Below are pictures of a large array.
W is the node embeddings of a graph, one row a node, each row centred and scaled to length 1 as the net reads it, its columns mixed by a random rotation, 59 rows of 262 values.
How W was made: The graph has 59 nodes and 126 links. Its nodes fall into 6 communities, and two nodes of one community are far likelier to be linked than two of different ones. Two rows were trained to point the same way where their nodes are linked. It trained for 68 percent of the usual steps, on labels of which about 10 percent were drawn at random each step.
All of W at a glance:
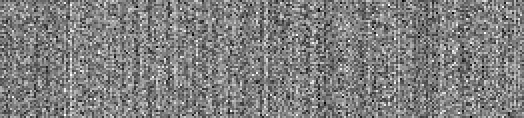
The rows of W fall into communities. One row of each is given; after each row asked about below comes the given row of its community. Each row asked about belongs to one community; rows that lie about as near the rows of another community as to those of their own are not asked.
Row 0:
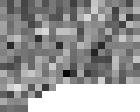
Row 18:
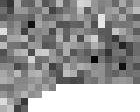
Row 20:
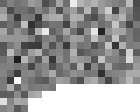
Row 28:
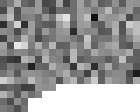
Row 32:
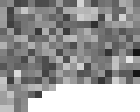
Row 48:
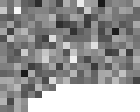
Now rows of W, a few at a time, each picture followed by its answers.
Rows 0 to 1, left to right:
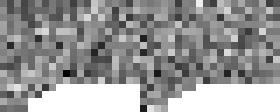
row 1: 48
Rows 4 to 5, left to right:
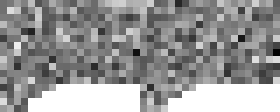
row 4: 20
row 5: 32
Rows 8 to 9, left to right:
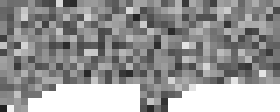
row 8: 48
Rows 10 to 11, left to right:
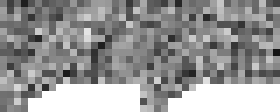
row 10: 0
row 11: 32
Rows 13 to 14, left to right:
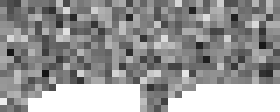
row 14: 28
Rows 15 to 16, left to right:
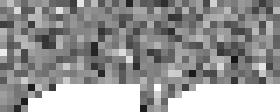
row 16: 0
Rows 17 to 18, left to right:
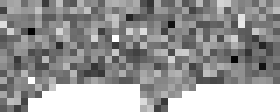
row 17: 20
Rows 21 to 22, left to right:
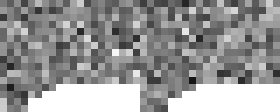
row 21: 28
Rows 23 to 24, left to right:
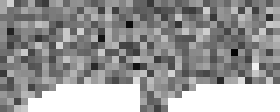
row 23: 32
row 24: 0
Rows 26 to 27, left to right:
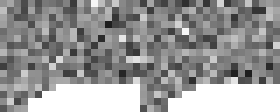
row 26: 32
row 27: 48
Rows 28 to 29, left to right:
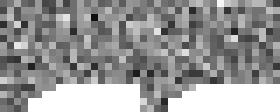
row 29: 18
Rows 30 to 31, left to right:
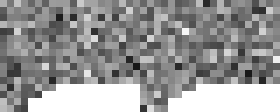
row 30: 18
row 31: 48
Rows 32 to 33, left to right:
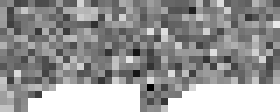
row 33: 28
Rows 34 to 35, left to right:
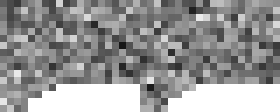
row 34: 48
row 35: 28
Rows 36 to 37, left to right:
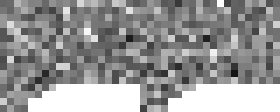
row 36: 18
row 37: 48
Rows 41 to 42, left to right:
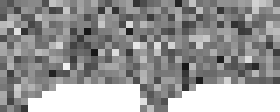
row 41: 0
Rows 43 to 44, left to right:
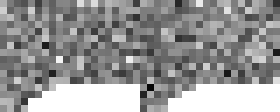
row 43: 32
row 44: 28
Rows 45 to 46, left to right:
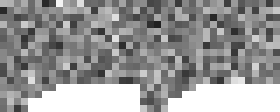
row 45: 20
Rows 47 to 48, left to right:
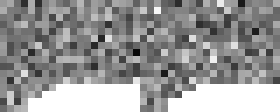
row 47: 32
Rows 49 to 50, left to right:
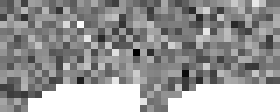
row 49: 28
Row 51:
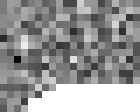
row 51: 28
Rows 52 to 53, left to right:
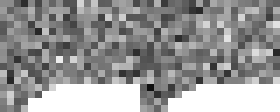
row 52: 32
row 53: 28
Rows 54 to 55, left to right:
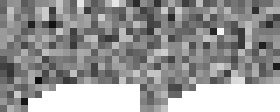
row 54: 18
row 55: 48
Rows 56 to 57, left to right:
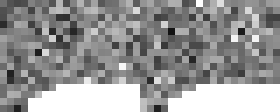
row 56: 32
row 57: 20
